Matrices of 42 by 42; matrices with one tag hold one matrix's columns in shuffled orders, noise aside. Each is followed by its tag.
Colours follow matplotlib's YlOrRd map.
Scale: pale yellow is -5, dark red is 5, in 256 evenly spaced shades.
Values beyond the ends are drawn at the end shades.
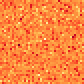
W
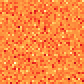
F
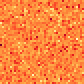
W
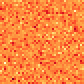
F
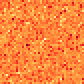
W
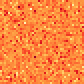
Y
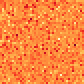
W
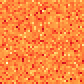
F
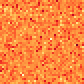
W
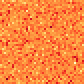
F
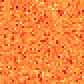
Y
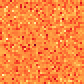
W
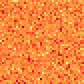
F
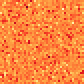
Y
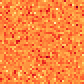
Y
